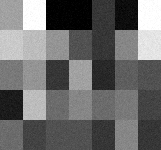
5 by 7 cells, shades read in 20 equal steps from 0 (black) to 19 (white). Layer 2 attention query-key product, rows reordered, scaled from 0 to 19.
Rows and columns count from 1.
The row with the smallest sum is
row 5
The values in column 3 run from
0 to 11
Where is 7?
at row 3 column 6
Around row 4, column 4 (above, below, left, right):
12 6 8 8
